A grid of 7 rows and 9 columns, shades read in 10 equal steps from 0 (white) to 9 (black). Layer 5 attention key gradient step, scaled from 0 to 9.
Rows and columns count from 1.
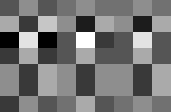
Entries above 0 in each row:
9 9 8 9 9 9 9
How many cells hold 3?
11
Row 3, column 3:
9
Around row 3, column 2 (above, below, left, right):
7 3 9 9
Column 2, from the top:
4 7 1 3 7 7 4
